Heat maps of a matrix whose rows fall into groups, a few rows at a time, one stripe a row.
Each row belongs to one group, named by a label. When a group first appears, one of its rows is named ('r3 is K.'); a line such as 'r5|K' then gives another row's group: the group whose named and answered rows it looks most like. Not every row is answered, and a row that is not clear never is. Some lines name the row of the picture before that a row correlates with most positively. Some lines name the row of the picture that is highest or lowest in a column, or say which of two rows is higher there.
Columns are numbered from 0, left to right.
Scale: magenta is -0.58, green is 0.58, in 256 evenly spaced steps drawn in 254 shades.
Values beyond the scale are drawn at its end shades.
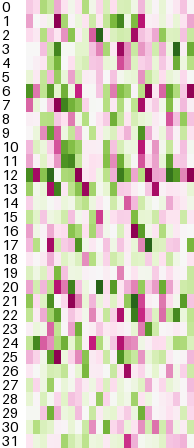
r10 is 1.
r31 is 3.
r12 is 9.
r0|1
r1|1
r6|9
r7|1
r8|3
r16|3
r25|1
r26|3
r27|9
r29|9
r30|1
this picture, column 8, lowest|13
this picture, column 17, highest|17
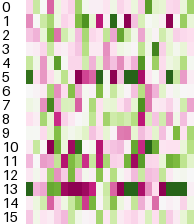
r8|1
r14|1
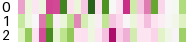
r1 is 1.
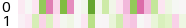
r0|9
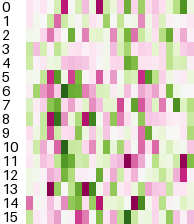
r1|1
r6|1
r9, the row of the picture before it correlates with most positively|1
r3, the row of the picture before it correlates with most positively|1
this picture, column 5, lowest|0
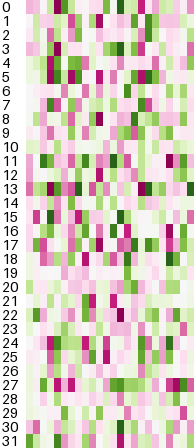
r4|1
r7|9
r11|3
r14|9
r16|3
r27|3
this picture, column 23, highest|13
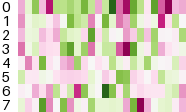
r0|3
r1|3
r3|3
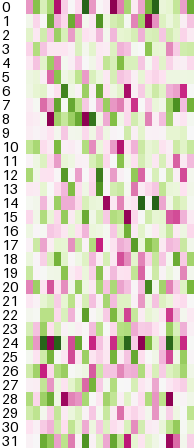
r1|9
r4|1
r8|1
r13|9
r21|1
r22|3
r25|3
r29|1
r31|3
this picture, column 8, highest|0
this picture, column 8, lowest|8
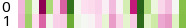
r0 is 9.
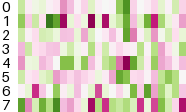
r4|3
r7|9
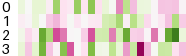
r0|3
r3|9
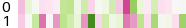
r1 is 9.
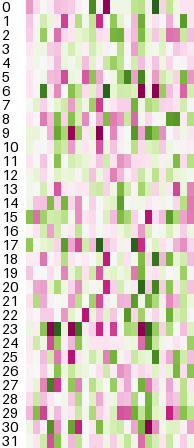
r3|3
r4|1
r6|1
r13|3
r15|9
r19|3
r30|9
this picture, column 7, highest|23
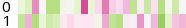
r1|9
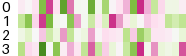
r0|9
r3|9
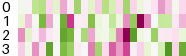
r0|3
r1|9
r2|3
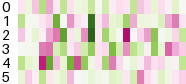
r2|9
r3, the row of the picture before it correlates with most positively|2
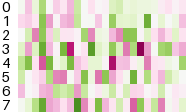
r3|9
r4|1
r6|1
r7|1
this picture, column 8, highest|7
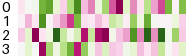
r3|1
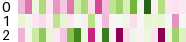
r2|3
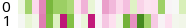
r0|1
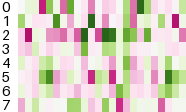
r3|1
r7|3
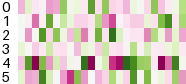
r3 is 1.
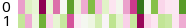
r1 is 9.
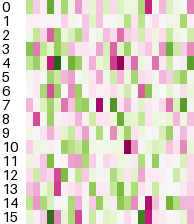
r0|9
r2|1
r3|9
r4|1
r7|3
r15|9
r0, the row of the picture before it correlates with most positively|1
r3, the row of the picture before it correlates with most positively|1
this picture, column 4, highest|4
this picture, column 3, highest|15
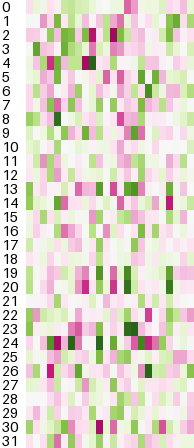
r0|3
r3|1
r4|1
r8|1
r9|3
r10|1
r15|9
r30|9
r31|9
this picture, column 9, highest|4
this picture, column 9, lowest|2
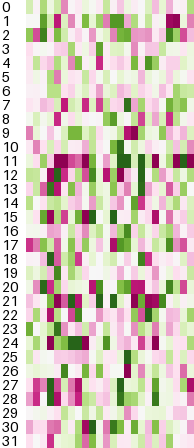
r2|9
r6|3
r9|3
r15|1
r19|1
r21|9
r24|1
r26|3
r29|3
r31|1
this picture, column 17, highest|22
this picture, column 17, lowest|21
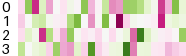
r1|3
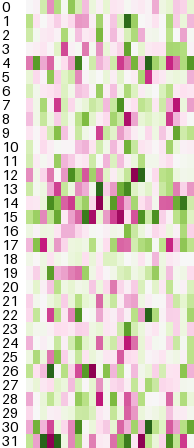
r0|1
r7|3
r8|3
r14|3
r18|1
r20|1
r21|3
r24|3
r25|1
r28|3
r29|3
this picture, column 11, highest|26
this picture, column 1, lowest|31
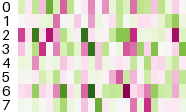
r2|1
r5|3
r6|9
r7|1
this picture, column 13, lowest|5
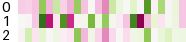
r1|9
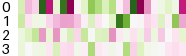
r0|9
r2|1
